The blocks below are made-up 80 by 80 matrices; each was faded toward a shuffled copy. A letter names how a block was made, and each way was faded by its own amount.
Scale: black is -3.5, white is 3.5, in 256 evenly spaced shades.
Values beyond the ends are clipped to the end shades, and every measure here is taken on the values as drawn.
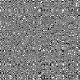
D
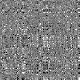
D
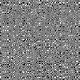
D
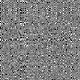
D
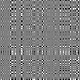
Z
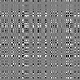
Z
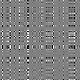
Z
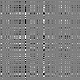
Z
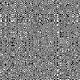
D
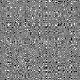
D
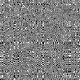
D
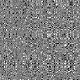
D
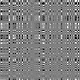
Z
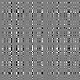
Z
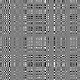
Z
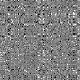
D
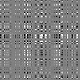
Z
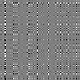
Z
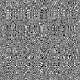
D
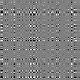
Z
